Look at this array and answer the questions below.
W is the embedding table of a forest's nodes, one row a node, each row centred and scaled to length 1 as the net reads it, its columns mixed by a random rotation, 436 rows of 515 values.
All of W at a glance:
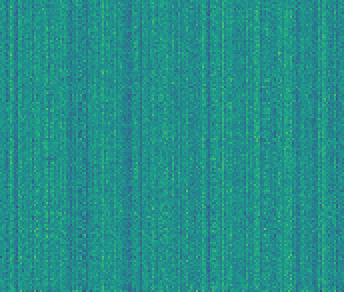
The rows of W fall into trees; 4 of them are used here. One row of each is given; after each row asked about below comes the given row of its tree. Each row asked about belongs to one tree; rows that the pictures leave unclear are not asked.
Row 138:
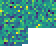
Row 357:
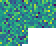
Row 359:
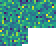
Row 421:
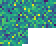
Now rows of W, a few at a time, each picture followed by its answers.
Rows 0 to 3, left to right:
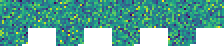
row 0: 359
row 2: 421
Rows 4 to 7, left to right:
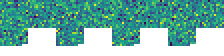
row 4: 357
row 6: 357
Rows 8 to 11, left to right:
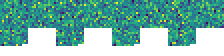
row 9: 359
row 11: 359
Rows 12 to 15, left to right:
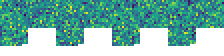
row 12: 357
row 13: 138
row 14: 357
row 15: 359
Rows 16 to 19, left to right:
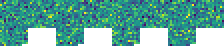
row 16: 359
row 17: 138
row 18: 359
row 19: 359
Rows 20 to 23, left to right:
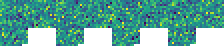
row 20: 138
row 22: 357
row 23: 359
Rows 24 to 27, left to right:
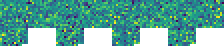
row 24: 138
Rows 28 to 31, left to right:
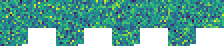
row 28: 359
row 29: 138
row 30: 359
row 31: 138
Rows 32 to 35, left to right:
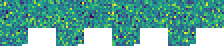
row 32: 359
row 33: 357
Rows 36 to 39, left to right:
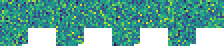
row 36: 357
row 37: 359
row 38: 359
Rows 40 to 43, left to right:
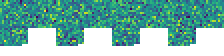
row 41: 138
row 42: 138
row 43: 138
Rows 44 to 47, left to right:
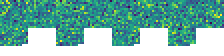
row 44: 357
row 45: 138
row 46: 357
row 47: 359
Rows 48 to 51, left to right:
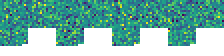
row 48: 359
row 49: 138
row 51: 359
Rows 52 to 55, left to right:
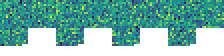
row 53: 138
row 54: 359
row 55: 138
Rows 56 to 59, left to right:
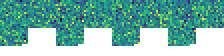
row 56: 359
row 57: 359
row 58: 359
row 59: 421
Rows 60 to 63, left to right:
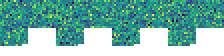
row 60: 359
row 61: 138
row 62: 138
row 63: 359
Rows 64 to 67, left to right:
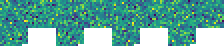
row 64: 357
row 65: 138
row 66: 138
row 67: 359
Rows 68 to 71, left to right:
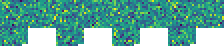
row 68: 359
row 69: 138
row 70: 138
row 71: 359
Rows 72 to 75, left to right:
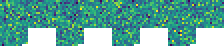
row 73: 421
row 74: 359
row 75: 359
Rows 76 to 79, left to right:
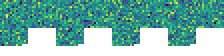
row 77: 138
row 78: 357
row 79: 357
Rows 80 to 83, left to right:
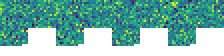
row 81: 138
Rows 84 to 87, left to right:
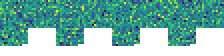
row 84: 138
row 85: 138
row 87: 357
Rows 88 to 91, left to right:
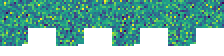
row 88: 359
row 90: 138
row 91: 359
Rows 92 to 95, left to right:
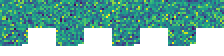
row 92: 138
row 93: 359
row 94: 138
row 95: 359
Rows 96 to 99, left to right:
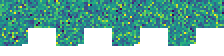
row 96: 138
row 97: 138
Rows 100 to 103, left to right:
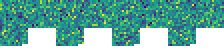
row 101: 359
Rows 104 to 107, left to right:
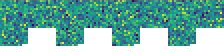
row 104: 138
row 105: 359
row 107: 357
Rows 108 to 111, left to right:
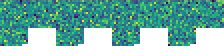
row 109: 138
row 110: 359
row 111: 421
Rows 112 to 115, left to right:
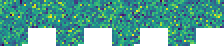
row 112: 359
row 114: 357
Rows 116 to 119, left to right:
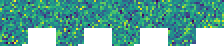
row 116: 138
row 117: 138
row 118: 421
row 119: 138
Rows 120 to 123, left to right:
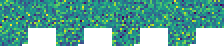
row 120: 359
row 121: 138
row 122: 138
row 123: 357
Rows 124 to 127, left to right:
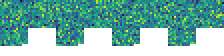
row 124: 359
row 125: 138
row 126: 359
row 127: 359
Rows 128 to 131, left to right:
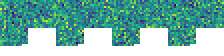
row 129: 357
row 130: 138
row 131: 357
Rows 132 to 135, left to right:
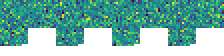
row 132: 359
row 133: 359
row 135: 359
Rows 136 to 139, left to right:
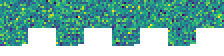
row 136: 359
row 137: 138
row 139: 359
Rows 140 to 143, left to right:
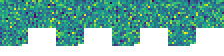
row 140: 357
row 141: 359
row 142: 359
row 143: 359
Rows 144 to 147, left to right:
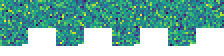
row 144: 138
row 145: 359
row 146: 359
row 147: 359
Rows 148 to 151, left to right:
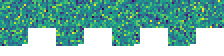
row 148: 359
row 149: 359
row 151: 421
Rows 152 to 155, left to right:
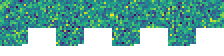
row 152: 359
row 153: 138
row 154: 138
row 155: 138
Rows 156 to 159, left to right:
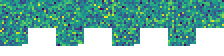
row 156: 359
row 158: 138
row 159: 138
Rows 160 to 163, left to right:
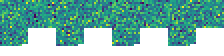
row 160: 357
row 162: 138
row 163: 138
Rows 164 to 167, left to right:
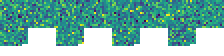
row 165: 359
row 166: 138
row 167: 138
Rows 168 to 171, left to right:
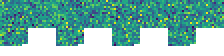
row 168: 138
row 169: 357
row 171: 359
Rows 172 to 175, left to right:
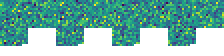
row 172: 138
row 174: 359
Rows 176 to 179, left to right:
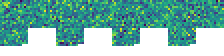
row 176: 359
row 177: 138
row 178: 138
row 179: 357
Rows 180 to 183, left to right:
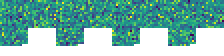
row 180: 138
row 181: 138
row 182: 359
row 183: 359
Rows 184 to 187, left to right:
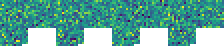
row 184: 138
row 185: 138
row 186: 357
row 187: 138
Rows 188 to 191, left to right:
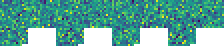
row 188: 421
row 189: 138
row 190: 359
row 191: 138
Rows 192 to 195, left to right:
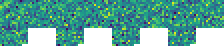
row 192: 359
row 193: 359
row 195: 359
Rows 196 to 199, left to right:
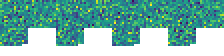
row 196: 138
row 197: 138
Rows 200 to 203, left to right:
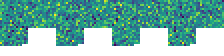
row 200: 138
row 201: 138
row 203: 138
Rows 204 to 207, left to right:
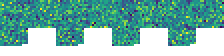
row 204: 138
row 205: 138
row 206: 421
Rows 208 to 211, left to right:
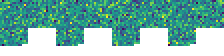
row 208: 359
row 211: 421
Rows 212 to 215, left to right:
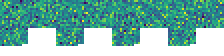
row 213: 138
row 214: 138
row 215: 357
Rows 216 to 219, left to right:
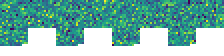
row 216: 359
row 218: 421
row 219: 359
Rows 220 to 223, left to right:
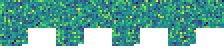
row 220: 138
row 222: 359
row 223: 138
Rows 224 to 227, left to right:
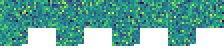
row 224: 357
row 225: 357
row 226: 138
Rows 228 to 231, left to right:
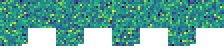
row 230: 138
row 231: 359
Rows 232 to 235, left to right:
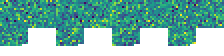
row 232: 357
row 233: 138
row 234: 138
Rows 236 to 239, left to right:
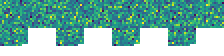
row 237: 359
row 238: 359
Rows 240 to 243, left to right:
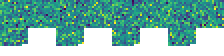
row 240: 138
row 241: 359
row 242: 359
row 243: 138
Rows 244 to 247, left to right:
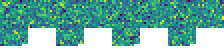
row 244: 359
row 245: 359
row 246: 357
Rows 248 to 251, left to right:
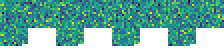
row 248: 138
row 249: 359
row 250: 359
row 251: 359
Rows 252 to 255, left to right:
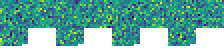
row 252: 138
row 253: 359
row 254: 138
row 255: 138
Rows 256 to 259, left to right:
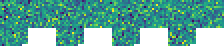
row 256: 359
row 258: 138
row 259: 138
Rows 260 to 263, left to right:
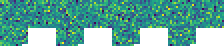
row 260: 357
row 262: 138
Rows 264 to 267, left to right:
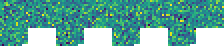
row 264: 359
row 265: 138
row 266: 138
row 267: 138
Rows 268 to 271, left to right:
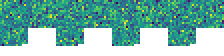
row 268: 359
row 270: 421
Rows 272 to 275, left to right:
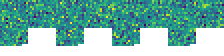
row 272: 357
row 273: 359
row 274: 138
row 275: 357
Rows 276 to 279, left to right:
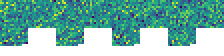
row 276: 138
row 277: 357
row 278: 138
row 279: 359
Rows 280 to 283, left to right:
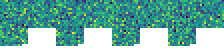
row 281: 359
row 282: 138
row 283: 138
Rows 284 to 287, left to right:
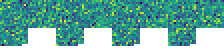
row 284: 359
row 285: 138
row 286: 138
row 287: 138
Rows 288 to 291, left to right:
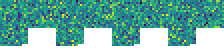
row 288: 138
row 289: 359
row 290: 138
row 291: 138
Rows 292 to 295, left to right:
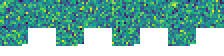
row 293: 421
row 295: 359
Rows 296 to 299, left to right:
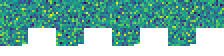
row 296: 359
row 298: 359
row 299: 357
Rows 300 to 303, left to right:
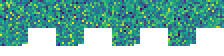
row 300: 359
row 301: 359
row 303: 138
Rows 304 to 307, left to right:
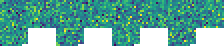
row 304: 421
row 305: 138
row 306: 359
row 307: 138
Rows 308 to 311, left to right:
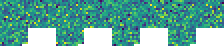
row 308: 359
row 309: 421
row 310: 359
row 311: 359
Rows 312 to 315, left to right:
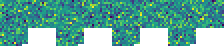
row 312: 138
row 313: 357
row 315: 421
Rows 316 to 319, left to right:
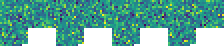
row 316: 138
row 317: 359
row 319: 138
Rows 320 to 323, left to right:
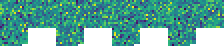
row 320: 138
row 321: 359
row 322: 138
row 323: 138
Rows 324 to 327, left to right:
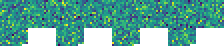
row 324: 421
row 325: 359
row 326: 421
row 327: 359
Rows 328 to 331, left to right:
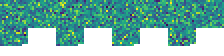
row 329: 359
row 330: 421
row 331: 138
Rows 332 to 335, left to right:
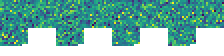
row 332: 138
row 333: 138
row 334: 359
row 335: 359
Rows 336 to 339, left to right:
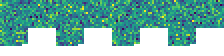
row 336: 359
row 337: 138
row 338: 359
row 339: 357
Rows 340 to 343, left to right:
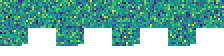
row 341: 359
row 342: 138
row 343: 138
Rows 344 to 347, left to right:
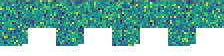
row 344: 138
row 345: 359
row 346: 359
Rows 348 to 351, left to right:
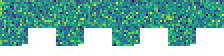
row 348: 138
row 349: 359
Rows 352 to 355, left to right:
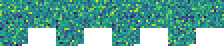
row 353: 138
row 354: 138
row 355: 421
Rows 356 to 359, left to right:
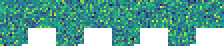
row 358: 357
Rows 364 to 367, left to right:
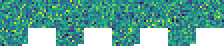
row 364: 359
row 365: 138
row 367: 359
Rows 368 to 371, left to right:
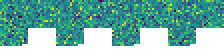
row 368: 138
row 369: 421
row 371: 138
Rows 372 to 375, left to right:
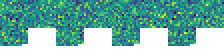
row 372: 138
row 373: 359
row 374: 359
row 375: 359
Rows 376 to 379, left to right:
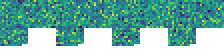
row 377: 359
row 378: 138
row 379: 138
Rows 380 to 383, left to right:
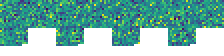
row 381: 359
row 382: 359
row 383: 138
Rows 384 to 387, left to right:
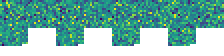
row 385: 359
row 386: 359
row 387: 359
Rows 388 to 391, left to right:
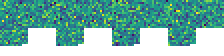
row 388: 359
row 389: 359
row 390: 138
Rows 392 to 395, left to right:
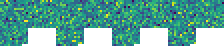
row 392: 357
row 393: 359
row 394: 359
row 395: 359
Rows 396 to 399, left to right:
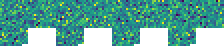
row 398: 357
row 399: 357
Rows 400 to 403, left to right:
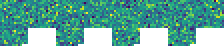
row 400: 359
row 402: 357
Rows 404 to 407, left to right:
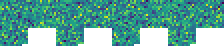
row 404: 138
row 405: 359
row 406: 138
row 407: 359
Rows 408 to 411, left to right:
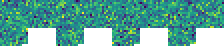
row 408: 357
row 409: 359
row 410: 138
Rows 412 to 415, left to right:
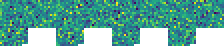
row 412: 138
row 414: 359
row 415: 357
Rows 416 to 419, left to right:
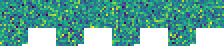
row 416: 138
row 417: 138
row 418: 138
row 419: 138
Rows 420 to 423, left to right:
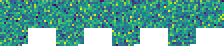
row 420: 357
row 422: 359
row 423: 138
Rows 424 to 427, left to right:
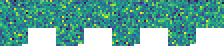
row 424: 357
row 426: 138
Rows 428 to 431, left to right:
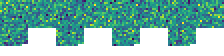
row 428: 138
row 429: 359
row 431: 359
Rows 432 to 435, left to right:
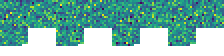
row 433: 359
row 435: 359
